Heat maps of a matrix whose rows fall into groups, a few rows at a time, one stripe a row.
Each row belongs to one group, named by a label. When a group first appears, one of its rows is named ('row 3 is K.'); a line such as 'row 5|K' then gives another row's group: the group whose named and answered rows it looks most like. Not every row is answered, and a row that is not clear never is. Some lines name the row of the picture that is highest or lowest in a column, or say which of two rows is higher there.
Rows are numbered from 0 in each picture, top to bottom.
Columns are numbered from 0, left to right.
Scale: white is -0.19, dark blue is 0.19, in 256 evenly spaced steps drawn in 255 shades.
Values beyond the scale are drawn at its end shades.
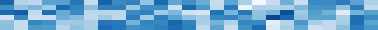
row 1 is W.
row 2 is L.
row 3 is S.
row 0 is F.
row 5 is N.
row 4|N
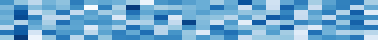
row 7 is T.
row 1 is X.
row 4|W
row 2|T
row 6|L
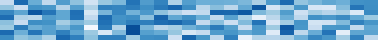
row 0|S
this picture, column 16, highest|2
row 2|L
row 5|X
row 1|N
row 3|F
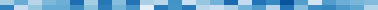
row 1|F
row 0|X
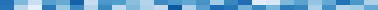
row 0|F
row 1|X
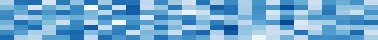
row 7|F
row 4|S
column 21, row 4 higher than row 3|No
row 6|W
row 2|L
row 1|X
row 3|F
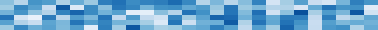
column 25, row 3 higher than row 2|No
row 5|X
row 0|N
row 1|T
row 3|X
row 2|W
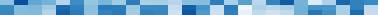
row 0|S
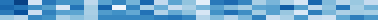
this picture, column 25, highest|3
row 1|X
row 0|L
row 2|L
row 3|N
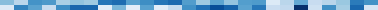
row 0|N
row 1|W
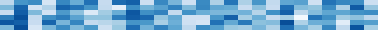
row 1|T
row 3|L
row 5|T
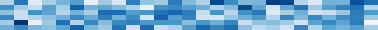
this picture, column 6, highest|4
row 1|F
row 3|F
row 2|N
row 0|S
